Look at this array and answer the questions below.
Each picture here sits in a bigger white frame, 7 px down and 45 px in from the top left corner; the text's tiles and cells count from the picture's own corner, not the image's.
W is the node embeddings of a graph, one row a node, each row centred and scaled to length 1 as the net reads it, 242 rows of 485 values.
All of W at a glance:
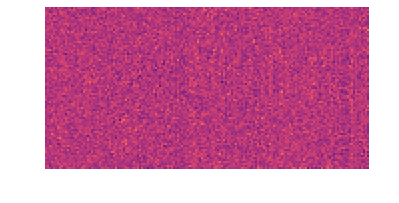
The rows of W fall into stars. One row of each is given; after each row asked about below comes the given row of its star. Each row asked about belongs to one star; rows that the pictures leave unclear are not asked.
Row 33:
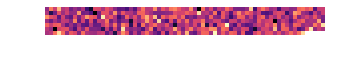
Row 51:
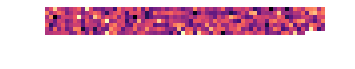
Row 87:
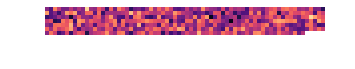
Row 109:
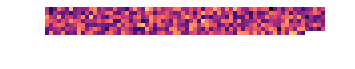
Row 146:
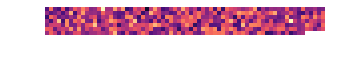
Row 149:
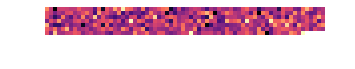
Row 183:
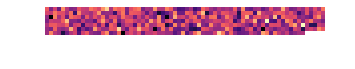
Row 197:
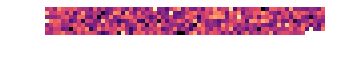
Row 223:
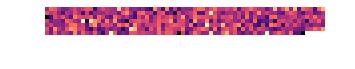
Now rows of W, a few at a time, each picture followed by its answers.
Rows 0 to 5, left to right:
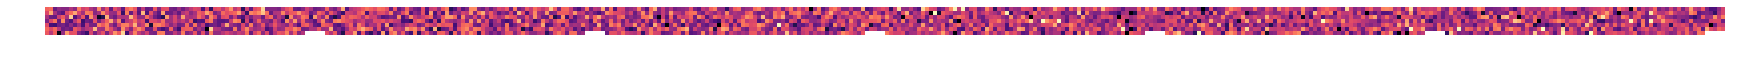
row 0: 149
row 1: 149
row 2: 197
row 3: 109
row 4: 109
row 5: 146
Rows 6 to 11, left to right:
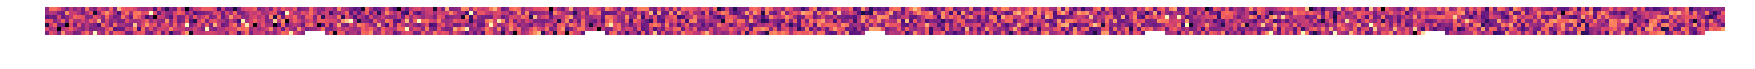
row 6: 87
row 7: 109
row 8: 146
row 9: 33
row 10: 33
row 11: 183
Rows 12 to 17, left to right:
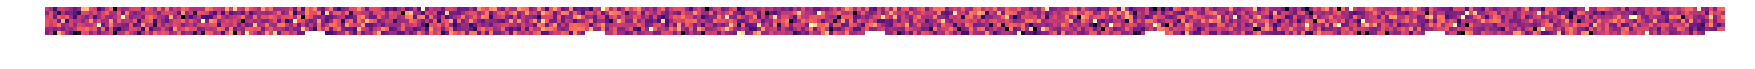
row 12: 109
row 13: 197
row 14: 183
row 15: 183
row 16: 87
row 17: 87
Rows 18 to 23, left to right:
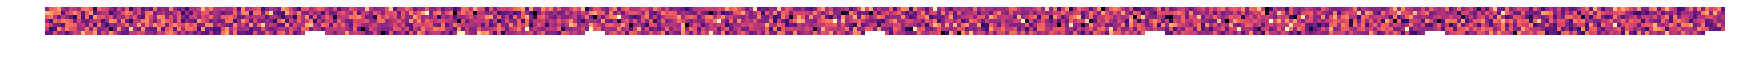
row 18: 223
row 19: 51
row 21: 197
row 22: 183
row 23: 109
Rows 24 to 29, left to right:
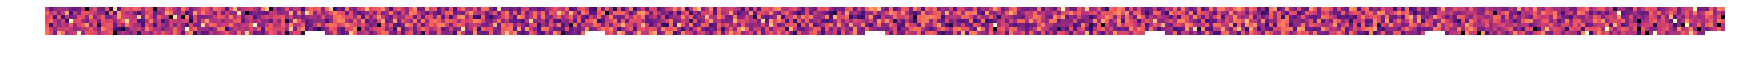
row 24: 109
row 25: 183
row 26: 109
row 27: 197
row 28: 183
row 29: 87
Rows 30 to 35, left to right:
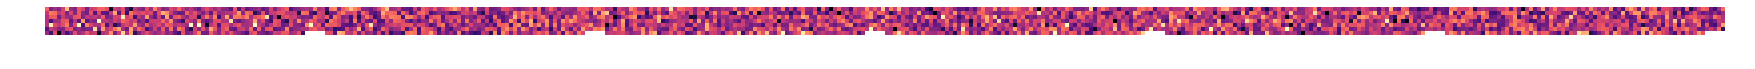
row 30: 183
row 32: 51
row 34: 183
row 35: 33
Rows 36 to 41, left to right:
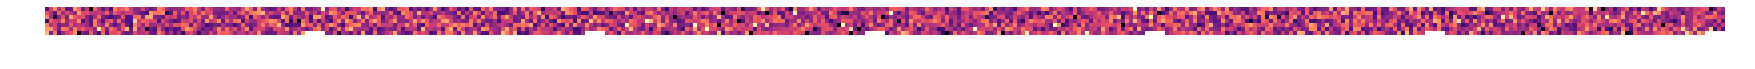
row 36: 149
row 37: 223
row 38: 87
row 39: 87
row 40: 33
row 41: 33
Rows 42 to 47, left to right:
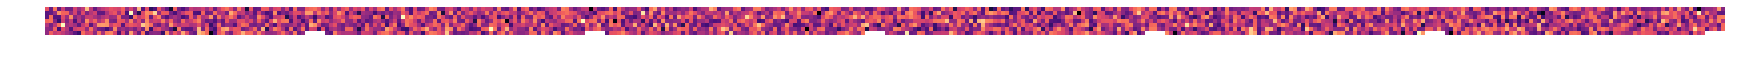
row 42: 51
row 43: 183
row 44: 197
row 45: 51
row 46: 33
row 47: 197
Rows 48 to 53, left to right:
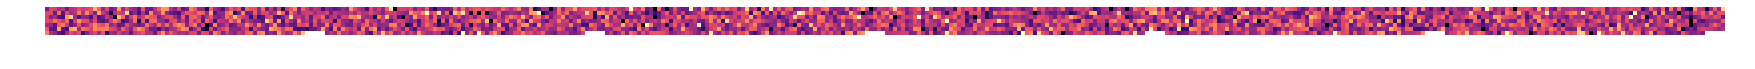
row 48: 149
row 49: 51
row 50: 33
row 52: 146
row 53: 51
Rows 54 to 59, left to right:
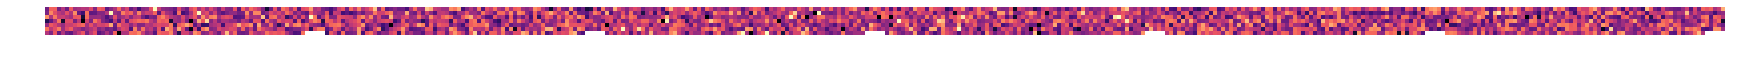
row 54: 223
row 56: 51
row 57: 183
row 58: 109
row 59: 149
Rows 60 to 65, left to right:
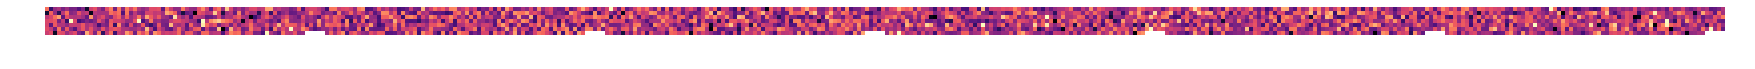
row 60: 109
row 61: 33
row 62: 149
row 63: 33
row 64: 149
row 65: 183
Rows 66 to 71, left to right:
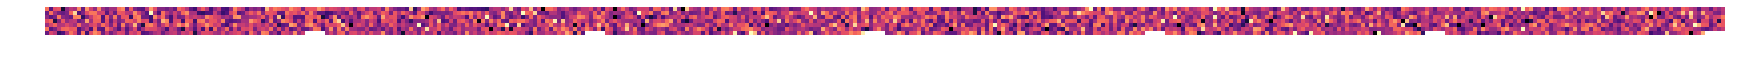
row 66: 87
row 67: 33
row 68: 149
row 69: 33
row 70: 149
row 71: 149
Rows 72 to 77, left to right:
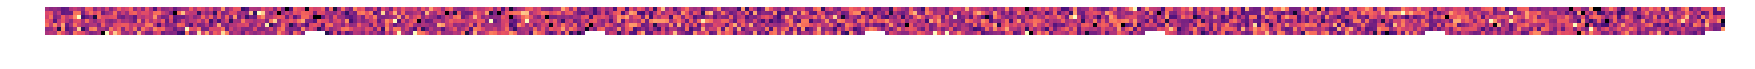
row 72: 51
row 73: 146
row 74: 223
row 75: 87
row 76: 149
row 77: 223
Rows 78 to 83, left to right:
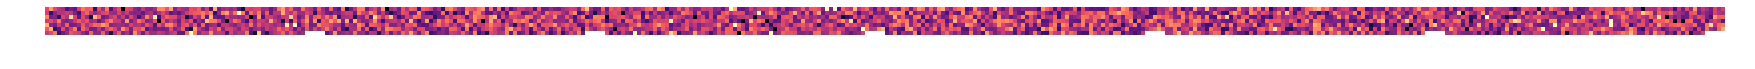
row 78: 149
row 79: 146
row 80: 223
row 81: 183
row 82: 51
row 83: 146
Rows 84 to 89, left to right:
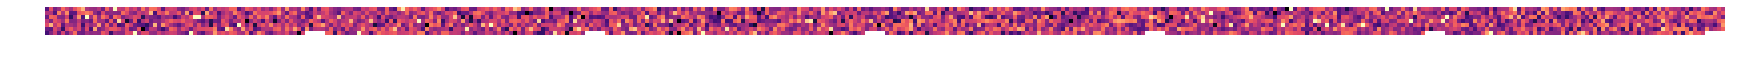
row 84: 146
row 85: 109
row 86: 197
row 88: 223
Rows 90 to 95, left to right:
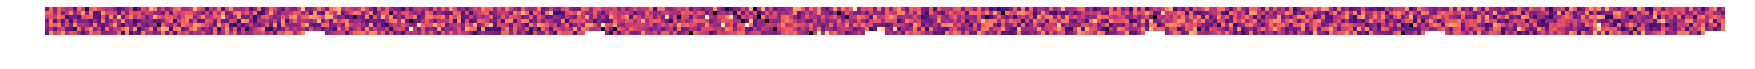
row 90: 33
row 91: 33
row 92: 223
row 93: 51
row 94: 183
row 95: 197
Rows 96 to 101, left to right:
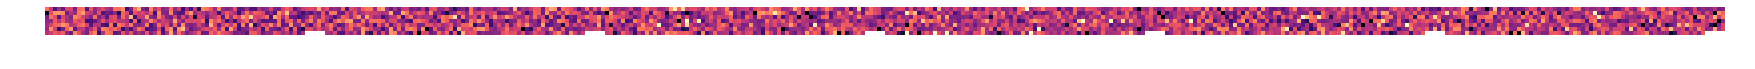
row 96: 183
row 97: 223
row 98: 109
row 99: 87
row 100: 197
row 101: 197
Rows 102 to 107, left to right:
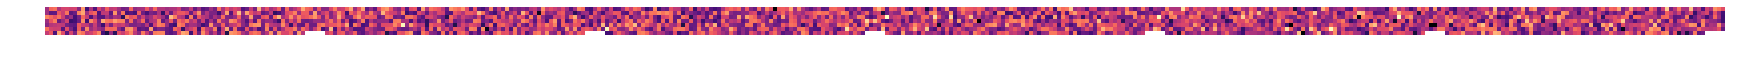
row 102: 33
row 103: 33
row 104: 197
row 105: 146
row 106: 183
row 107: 109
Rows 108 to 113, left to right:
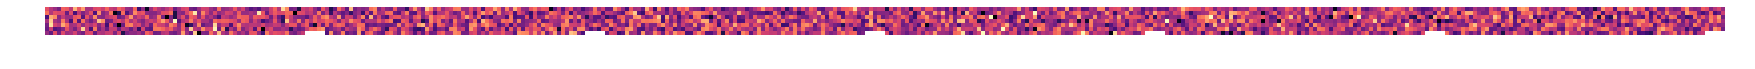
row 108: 183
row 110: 87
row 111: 197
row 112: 197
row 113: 223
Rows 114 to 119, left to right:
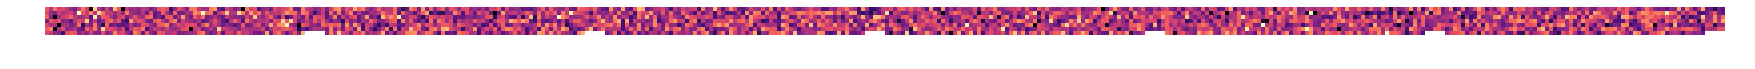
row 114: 149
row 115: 33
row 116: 146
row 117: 197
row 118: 109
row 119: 146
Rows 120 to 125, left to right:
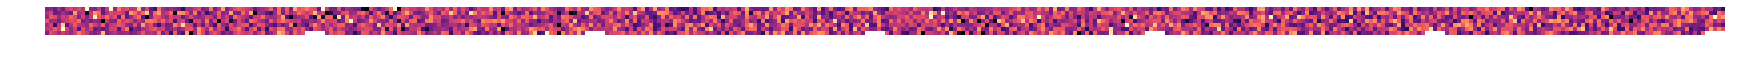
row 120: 51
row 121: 109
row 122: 33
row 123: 197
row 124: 197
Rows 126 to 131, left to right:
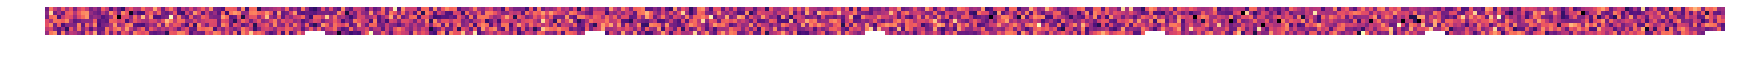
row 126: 146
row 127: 146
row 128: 146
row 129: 223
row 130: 197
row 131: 87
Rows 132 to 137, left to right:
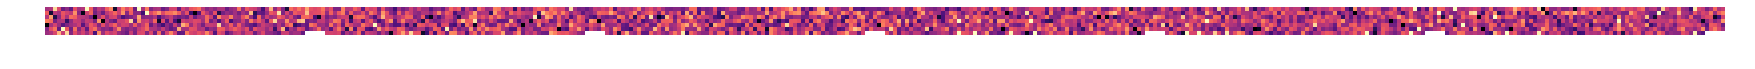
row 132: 51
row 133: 197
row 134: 197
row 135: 146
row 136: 87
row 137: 51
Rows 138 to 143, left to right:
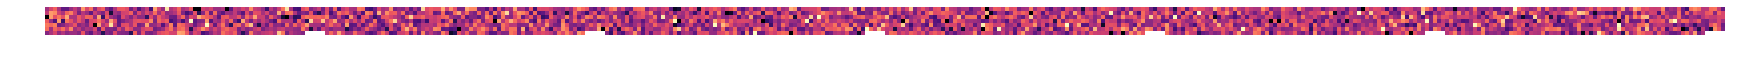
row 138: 223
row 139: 33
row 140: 146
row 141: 33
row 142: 149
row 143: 51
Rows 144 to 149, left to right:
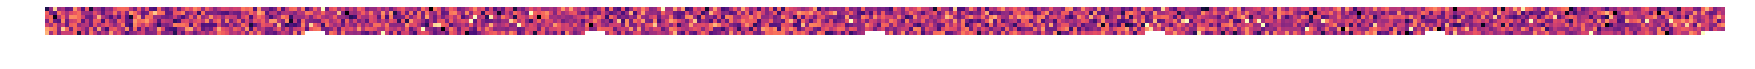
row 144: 51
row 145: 146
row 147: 33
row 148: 109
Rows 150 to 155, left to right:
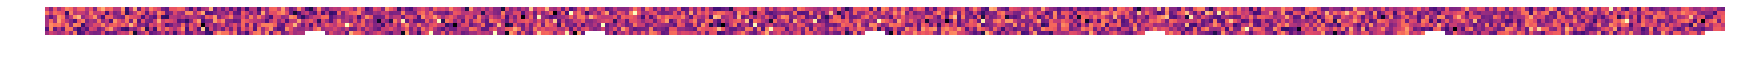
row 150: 183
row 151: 33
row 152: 51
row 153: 183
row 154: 149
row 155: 183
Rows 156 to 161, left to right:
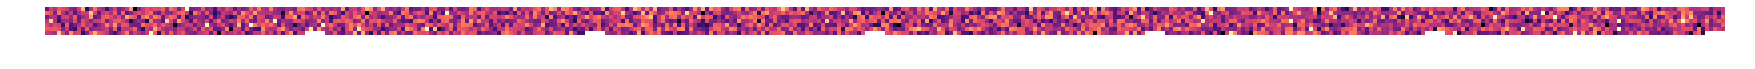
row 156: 33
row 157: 223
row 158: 197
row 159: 149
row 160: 223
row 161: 149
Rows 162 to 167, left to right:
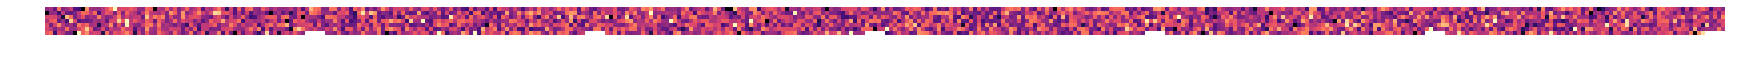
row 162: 109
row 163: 146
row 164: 223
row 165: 197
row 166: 33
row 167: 33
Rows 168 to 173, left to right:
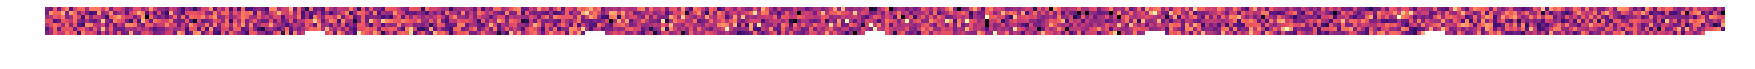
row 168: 183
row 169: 109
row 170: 183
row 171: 109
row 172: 183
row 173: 33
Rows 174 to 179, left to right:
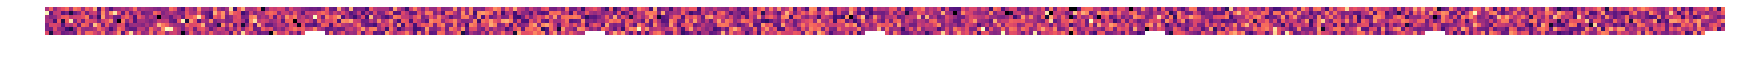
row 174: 197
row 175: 109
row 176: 146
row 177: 146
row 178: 51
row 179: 51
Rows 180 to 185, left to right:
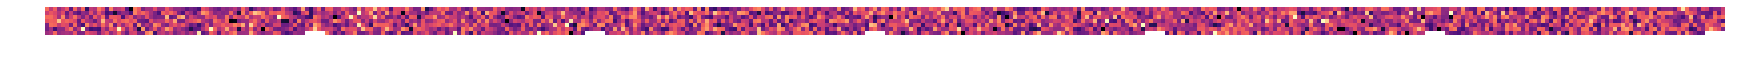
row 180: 183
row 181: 149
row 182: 51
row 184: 109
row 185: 146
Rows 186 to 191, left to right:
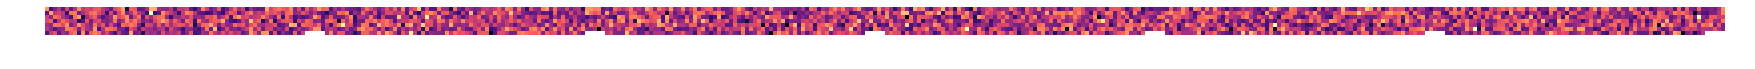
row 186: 183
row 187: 109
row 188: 87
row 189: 197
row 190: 197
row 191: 183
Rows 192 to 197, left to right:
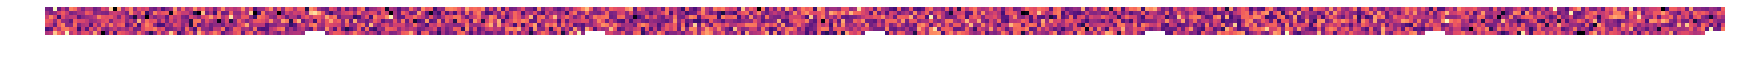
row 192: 51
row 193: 33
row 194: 33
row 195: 109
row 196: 87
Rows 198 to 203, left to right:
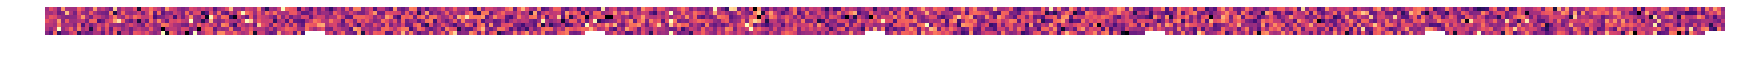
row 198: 146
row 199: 197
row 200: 223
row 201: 183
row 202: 33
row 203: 109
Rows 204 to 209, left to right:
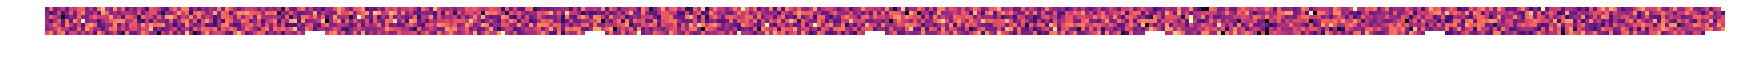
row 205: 146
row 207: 183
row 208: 109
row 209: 223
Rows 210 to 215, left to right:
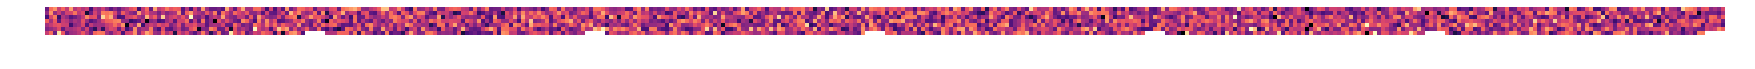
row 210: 33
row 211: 183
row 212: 51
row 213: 149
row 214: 87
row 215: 223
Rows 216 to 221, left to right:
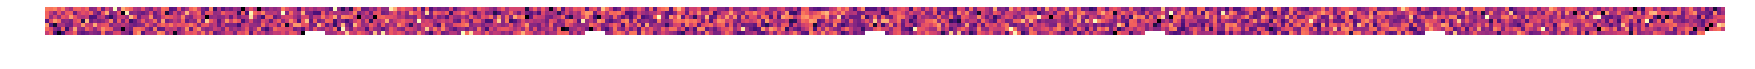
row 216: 149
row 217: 51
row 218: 183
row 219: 197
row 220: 146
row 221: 146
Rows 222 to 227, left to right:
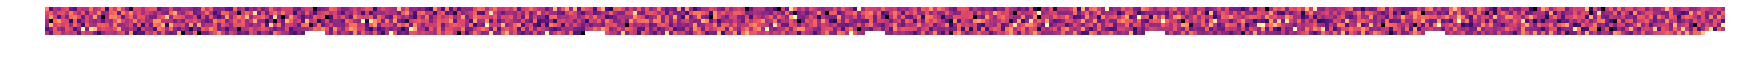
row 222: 183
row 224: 87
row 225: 223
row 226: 33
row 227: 33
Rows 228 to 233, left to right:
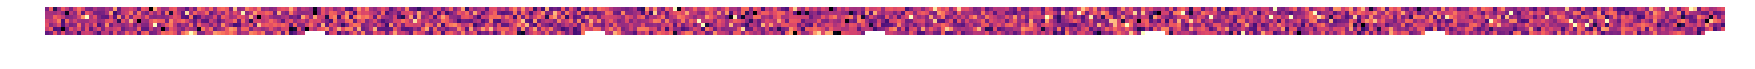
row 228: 146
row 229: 223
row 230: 109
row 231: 149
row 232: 197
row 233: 223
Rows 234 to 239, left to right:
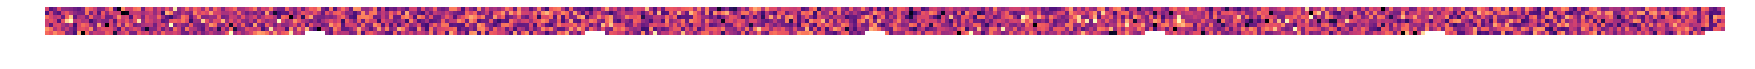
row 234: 109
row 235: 197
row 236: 51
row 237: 197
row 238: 33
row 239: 149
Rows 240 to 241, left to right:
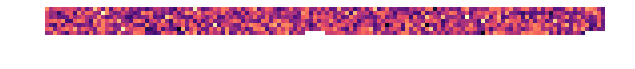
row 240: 149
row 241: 109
